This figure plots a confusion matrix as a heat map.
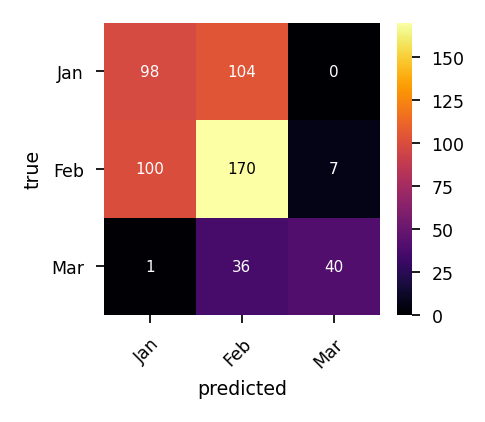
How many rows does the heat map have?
3
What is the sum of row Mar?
77
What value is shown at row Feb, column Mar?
7
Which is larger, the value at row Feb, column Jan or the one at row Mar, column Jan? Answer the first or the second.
the first
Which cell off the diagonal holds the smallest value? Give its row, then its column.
Jan, Mar
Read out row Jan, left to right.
98 104 0
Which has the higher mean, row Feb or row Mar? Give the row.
Feb
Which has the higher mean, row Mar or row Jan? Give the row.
Jan
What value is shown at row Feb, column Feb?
170
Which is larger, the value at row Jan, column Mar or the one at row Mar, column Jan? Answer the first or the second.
the second
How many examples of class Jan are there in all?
202
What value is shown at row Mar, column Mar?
40
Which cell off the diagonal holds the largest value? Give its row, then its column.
Jan, Feb
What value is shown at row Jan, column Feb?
104
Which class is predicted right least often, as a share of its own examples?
Jan
